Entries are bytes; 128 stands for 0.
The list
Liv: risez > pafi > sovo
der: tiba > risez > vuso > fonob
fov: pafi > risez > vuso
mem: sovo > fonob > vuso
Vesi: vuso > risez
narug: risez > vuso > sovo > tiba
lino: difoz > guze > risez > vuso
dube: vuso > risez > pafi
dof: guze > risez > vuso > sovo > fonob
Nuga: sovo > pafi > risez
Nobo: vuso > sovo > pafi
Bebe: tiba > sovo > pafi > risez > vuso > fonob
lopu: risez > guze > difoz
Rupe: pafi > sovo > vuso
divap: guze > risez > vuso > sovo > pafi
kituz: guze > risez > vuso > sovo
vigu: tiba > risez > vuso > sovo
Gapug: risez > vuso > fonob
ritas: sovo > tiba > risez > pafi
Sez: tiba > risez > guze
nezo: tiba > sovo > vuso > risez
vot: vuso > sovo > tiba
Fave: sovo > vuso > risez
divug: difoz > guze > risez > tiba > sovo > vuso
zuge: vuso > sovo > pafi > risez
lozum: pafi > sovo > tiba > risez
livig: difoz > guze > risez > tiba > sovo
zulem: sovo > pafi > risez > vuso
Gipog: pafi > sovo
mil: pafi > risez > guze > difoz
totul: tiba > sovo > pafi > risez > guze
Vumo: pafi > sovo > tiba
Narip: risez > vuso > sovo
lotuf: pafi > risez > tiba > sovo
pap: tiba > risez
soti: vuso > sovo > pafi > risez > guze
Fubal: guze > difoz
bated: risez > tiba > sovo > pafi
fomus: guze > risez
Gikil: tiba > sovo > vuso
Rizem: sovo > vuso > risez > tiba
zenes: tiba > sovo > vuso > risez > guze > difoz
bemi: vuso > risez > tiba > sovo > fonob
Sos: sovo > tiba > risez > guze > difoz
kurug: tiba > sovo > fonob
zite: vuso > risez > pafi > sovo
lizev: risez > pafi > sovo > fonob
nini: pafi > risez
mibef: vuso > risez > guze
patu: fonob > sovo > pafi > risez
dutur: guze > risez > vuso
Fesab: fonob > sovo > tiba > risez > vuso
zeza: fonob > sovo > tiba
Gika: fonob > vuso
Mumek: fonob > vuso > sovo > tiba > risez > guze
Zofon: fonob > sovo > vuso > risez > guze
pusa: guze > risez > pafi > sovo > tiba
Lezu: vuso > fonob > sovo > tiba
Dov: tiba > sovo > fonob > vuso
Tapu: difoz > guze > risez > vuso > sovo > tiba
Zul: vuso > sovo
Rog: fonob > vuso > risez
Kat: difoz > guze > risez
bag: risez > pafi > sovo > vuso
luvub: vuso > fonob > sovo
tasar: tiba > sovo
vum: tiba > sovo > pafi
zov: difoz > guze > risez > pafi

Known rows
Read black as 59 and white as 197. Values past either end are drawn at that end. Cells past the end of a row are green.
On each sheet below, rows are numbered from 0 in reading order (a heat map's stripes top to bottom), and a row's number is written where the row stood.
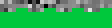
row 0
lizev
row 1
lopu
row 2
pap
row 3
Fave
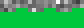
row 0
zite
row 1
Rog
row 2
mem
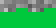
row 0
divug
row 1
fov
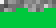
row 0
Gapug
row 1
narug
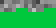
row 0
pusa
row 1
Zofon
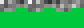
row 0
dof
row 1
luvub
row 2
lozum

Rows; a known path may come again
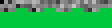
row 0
zov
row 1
Nobo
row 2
lozum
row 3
lizev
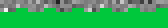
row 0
nezo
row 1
vot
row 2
nini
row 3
Rizem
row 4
zeza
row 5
soti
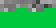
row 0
divug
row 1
lino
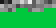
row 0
Sez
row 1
dof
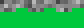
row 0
pusa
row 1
dube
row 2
pap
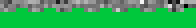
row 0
Zofon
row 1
bag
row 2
totul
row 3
Narip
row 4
Vesi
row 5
Gapug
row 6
lopu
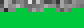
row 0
bated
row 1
bemi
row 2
Nuga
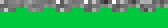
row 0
Rog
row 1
kituz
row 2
der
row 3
luvub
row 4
mem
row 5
Rupe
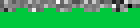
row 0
divap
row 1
Fesab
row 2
Dov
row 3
Lezu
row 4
Fubal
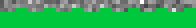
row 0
patu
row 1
Gikil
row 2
lotuf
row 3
narug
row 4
fov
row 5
Gika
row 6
dutur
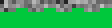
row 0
ritas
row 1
zite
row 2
fomus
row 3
vigu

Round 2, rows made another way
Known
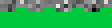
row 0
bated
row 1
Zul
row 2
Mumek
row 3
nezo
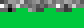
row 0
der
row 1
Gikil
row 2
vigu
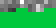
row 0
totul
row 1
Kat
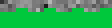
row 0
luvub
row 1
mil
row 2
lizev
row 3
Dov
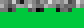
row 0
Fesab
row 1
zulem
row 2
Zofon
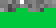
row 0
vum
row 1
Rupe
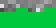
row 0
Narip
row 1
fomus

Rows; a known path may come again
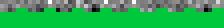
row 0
pap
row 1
totul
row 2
Zofon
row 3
Bebe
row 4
Nobo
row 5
Dov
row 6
Gikil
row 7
zuge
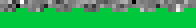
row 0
zenes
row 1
mil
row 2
luvub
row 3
bemi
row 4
vot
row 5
Fubal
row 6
Kat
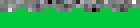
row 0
fomus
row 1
lozum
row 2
Lezu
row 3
Fave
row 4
vum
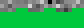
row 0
Zul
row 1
narug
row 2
Gapug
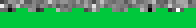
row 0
der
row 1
bag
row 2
tasar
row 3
lino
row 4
Gika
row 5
ritas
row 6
dof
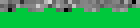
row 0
lotuf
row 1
zov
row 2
fov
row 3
mem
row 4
Vumo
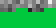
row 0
Vesi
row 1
soti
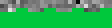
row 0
livig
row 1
lizev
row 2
zeza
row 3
Narip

